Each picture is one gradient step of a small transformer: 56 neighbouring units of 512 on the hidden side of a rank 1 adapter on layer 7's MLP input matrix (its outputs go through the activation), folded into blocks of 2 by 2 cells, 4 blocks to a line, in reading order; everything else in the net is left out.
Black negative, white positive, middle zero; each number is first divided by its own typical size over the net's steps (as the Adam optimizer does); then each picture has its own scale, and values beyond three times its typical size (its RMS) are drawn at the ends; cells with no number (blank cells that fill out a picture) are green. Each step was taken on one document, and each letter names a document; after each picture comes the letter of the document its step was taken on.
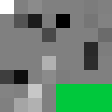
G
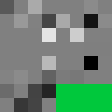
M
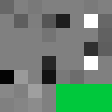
G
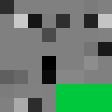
G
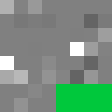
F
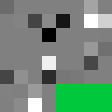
G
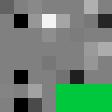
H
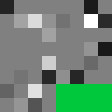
H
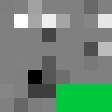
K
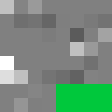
F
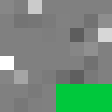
F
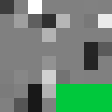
M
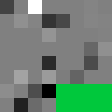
M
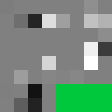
H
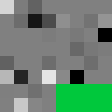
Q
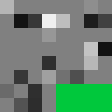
H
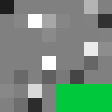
H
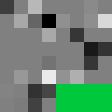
M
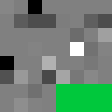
F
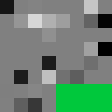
H
